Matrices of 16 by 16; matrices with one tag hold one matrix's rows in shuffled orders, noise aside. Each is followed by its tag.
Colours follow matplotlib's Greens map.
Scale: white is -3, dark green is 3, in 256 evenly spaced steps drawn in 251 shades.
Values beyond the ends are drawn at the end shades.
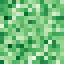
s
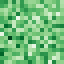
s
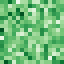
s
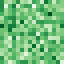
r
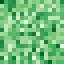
r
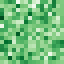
s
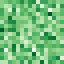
r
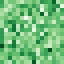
r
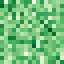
r
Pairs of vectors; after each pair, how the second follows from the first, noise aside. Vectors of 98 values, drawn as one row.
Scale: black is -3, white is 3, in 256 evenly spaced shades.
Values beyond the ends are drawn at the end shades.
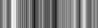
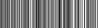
shuffled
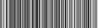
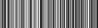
negated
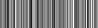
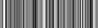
shuffled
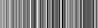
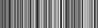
negated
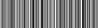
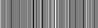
partly zeroed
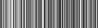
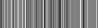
partly zeroed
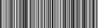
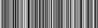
negated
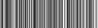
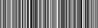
shuffled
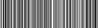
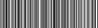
shuffled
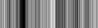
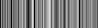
shuffled
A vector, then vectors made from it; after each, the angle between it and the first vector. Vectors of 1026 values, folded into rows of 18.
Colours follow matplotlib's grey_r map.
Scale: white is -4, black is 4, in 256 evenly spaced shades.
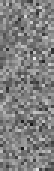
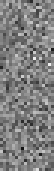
nearly parallel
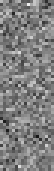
orthogonal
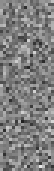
partly aligned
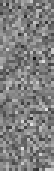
nearly opposite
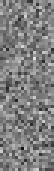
nearly parallel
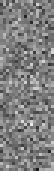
nearly opposite
